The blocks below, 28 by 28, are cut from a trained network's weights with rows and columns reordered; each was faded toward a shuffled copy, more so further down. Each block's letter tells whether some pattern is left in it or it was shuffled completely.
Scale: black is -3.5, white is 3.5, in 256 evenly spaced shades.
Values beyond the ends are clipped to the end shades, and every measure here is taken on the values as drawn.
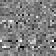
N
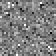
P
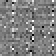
N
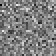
N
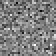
P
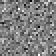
P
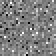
P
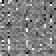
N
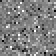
P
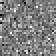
P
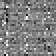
N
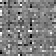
N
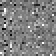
N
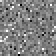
P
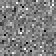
P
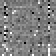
N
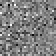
N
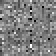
N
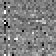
N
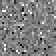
P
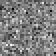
P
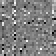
N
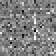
N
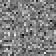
N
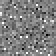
P
